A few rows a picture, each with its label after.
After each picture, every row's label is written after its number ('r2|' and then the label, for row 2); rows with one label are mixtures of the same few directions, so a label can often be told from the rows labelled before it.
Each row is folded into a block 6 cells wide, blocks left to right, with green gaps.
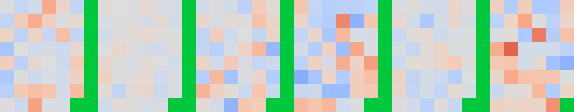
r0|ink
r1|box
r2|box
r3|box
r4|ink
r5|ink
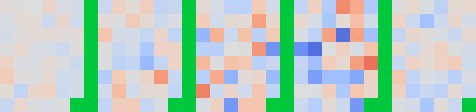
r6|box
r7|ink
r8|box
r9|ink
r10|ink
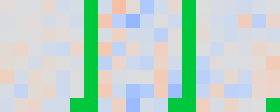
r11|box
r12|ink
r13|box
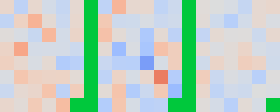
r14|ink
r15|ink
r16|ink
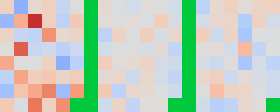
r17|ink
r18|box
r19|box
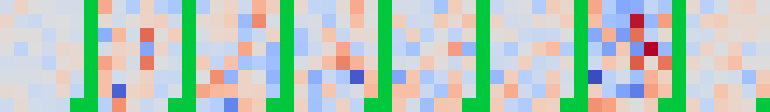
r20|ink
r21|box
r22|box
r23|ink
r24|box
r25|box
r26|box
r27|ink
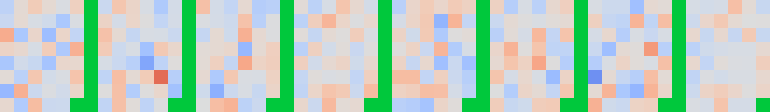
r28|box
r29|ink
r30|box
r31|ink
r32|box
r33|ink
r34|box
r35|ink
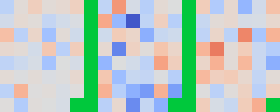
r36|box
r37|ink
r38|ink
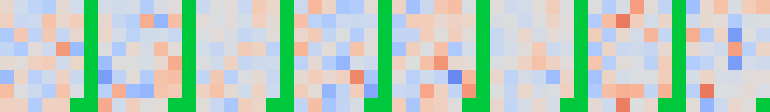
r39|box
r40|box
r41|box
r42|ink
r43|ink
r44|ink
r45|ink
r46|box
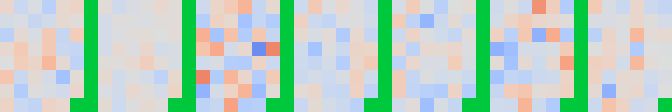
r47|ink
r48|ink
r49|box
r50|ink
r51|ink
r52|ink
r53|box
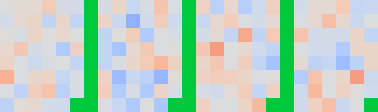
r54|box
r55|ink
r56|ink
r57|ink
